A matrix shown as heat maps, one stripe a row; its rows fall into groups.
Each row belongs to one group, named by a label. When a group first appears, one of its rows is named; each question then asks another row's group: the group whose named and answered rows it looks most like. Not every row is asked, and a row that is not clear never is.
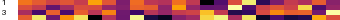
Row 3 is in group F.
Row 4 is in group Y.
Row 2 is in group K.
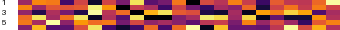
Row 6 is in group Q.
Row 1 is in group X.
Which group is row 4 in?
Y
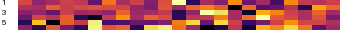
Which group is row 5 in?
Q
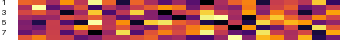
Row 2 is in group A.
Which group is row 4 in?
F
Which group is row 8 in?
K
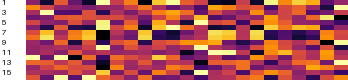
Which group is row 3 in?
A
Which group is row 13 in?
X
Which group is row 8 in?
Y
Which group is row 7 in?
Y
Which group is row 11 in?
F
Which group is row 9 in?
F
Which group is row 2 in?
X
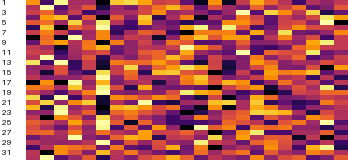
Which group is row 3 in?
K
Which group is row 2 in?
A
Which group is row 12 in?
A
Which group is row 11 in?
K
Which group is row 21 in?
Y
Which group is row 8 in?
Q
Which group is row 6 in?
Q
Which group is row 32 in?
A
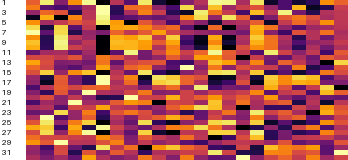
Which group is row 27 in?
Y
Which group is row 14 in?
X
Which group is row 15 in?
Y
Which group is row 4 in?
Q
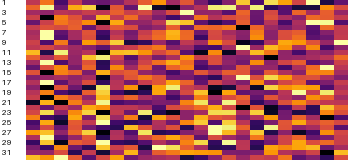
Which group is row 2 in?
Y
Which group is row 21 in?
Q
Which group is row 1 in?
K
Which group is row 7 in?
A
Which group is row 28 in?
A
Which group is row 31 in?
F
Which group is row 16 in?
K
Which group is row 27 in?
Y
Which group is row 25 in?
Q
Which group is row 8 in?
A
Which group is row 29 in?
Q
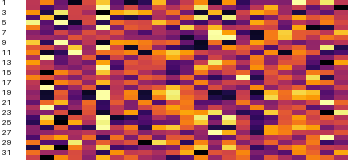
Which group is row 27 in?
F
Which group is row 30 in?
Q
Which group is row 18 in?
A
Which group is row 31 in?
X
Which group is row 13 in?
X
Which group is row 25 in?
Q
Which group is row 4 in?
Q
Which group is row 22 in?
A
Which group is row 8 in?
F
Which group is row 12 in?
A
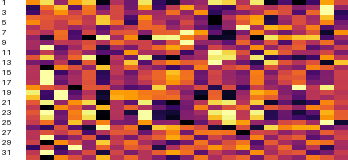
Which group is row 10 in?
A
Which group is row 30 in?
Q
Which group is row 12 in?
Y
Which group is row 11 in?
F
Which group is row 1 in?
Y
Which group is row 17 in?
A
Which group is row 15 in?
A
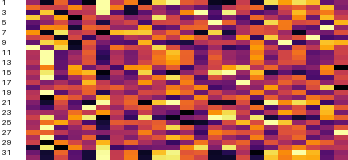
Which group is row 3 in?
Q
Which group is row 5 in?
F
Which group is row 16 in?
A
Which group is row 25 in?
K
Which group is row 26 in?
A
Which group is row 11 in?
A
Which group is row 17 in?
K
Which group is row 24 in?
Y
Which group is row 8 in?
K
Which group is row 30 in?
Q
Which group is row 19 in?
A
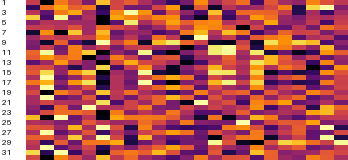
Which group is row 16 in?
A
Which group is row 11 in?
Y
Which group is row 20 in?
A
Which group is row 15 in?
Y
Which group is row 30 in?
A
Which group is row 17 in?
Y
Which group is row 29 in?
F
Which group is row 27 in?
A
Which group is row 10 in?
F
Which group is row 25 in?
K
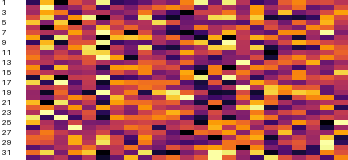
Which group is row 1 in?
Q
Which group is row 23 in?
A
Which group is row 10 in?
Y
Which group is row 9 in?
Q
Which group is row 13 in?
K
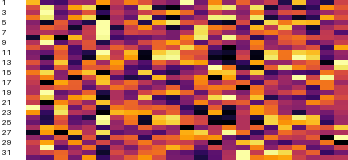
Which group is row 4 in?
Y
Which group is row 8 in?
Q
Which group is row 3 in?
A
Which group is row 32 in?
K
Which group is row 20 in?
Y
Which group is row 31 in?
K
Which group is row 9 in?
A
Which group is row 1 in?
X
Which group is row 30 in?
A
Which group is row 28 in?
F
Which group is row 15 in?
Y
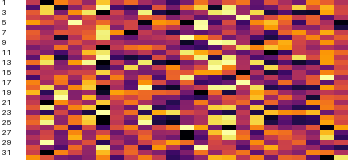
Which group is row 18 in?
Y
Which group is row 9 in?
F
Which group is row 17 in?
K
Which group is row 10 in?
K
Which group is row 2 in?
Q
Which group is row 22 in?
Y
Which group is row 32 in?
X
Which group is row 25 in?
Y
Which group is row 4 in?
K
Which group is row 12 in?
Q
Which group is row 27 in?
F
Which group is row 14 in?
F
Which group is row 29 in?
A
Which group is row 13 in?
Y
